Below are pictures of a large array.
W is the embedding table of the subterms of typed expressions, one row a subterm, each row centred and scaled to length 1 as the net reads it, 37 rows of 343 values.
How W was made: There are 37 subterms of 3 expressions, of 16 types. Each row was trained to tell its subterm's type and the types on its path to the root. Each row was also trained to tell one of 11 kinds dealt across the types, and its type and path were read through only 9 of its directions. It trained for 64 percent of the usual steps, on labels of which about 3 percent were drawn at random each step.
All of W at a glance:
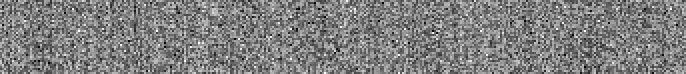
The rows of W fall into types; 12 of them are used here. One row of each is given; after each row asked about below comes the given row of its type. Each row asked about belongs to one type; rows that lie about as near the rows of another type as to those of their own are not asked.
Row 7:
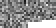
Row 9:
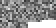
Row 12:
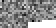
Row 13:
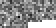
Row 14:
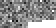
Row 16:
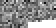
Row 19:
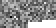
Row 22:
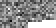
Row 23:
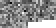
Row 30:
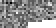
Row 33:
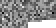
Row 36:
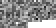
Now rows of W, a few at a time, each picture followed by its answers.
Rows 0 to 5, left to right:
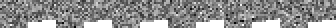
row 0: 19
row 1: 16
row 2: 33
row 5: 13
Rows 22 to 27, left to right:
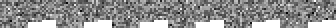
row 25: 19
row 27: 23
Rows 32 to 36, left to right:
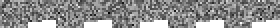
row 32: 23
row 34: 14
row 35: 33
